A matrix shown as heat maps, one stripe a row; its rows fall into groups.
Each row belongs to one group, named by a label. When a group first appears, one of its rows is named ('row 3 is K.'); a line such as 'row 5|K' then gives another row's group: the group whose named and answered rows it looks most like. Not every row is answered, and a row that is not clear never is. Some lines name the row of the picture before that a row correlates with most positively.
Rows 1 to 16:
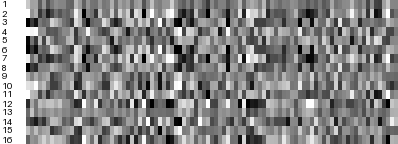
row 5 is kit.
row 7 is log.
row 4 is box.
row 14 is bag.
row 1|log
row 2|log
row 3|bag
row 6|bag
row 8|bag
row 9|box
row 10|box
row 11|log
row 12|kit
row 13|kit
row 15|box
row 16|kit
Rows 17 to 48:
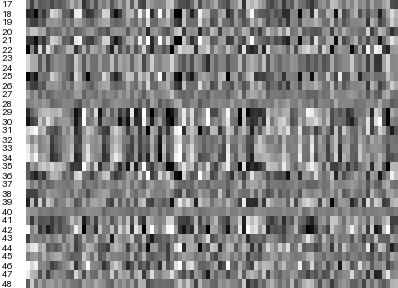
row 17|log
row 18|bag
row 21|bag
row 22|kit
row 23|log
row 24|log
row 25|bag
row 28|box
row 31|box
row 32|box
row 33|box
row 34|box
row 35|kit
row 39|kit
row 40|box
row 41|log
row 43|kit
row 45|kit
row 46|box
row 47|log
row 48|kit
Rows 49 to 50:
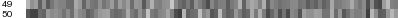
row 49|log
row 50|bag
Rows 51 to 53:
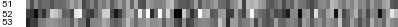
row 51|log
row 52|bag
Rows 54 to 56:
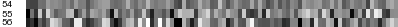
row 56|bag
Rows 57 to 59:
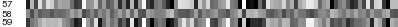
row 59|kit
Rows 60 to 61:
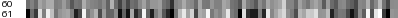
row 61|kit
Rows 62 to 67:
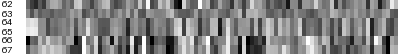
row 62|bag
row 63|log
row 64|box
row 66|kit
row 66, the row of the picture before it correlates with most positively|61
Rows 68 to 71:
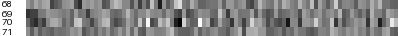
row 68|box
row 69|bag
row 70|bag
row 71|log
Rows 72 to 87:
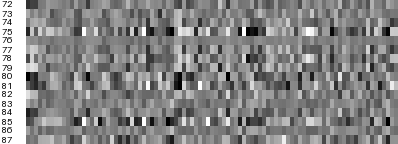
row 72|bag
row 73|box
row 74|box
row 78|kit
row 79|box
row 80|bag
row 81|bag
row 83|log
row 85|kit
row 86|log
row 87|kit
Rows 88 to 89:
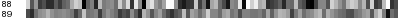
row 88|log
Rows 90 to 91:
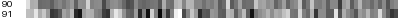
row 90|box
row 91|box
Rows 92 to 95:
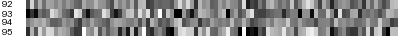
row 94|box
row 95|kit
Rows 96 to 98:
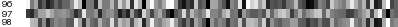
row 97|kit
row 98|log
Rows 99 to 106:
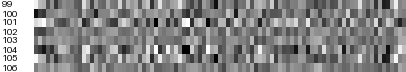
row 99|log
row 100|bag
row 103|kit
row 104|bag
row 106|kit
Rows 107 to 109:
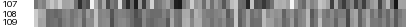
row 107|kit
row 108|box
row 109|box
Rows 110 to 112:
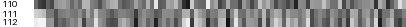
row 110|bag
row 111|box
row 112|box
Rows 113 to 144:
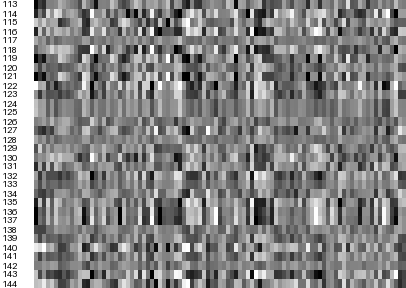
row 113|bag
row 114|kit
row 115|box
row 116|kit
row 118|kit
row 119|bag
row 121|bag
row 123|log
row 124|log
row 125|log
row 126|kit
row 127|bag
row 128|log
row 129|kit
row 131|kit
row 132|log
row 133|log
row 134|bag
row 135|kit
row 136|kit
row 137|kit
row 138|bag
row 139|log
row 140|box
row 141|log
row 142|box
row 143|log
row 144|box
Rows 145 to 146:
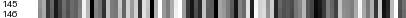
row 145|log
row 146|log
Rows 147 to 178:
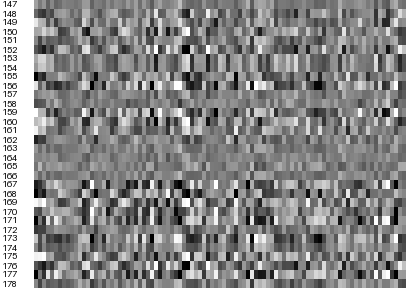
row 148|bag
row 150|box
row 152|bag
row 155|bag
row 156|log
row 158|kit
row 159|log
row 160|box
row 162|bag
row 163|log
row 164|box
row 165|kit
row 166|log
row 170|kit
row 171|kit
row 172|bag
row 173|log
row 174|log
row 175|box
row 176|bag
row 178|log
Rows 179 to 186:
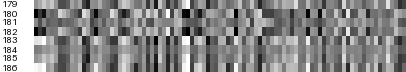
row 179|box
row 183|box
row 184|box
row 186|box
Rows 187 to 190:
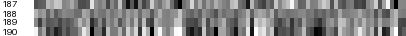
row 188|log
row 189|log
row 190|log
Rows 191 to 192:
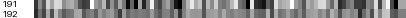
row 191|kit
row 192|kit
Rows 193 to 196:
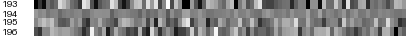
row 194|box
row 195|box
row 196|kit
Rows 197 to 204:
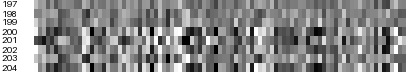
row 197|log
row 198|box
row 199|box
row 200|log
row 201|bag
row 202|log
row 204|log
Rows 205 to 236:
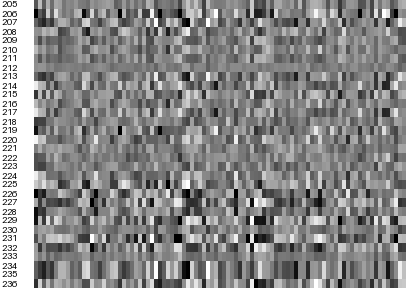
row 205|kit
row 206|kit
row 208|box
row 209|log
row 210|box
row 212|box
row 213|bag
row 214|log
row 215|kit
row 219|kit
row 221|kit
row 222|kit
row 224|box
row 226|bag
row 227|log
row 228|bag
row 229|kit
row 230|box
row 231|kit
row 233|log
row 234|bag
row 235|bag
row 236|kit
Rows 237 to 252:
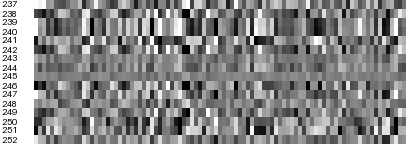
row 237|box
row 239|log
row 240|log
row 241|kit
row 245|box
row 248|box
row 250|kit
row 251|kit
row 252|log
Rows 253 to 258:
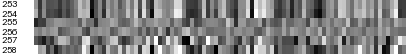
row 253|log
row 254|log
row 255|bag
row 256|box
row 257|bag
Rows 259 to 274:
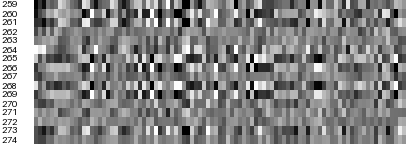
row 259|bag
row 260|kit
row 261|bag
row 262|kit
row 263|box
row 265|log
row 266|kit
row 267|kit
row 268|log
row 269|kit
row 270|bag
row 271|box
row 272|kit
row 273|bag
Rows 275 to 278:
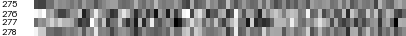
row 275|bag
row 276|box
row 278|box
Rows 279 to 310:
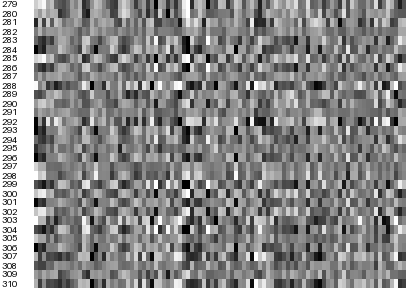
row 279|box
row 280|box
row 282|kit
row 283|bag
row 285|box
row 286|bag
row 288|log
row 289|kit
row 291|kit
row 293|bag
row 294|bag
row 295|kit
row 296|bag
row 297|box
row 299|bag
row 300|box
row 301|bag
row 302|box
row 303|log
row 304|bag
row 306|bag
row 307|log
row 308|bag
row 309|box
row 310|log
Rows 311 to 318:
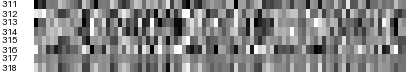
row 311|bag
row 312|box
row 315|box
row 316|log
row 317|box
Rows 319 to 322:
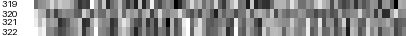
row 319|kit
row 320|log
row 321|box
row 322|box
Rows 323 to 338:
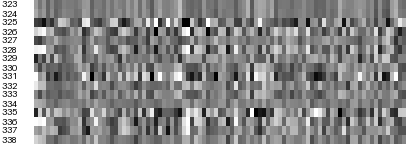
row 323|log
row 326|box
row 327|kit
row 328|box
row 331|log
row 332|box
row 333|log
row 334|box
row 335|kit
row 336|box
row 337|box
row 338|box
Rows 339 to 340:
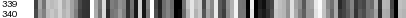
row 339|kit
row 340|kit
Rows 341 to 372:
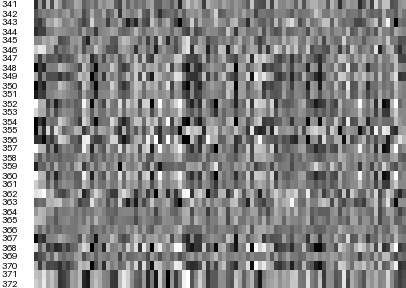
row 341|kit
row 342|kit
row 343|kit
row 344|bag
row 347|log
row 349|log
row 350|bag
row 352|log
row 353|log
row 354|bag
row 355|kit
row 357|log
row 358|log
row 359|kit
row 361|log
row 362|box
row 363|kit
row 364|box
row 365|box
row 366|log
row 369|kit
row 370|log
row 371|box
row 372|box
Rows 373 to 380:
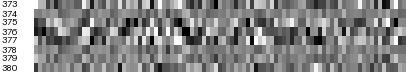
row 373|log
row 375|kit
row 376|bag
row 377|log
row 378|box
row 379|log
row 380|kit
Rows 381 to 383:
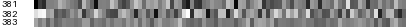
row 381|bag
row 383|log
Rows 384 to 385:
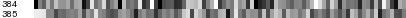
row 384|kit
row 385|box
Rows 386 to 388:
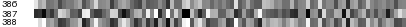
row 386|box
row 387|bag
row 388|box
